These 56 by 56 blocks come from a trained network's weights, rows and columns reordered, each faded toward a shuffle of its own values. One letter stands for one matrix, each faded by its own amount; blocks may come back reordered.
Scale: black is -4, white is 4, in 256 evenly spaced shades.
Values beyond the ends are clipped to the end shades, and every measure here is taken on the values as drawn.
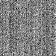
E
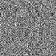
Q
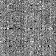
E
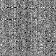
E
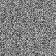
Q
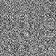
Q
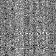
E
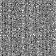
E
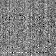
E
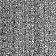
E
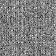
E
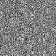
Q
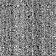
E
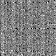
E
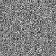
Q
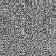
Q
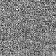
Q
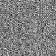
Q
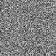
Q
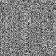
Q
